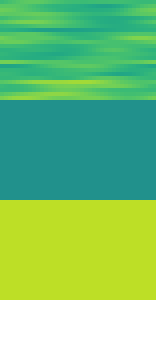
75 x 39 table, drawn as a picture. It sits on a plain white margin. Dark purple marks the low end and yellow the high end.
The table splits into 3 rows of 1 panel. Panel 1,1: high, streaked across. Panel 2,1: middling, flat. Panel 3,1: very high, flat.
